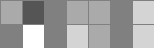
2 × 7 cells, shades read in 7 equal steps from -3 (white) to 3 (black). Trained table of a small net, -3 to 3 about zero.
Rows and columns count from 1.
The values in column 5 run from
-1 to -1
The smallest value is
-3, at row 2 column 2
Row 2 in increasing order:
-3 -2 -2 -1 0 0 0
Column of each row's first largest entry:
2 1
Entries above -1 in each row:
3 3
